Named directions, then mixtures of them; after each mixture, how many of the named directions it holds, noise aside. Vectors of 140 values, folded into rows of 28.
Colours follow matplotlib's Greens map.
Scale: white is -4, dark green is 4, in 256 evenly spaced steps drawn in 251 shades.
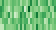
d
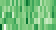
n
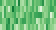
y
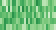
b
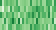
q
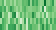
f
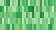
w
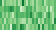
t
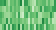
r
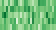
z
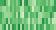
one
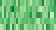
two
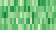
one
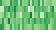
two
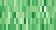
one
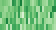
three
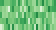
three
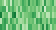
two
